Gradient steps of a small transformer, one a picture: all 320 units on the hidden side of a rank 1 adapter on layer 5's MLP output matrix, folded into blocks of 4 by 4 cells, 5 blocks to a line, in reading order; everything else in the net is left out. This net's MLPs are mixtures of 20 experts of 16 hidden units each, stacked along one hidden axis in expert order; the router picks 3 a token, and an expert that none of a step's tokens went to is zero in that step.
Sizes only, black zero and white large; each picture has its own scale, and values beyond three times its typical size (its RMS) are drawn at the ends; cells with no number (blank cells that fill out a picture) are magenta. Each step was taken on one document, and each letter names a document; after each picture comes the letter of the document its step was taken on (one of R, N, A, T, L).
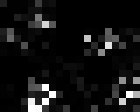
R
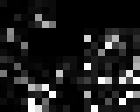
R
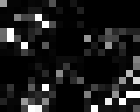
R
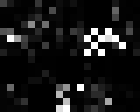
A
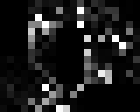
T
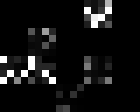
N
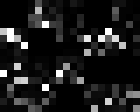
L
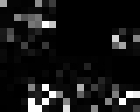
R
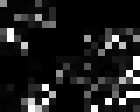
R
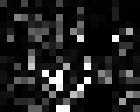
T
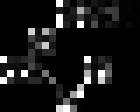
N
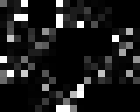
N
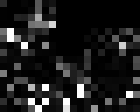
L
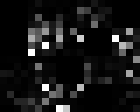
T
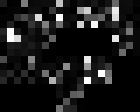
N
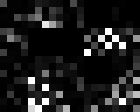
L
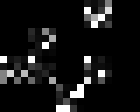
N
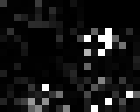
L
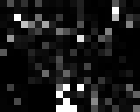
A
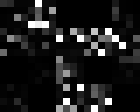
A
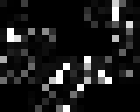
N
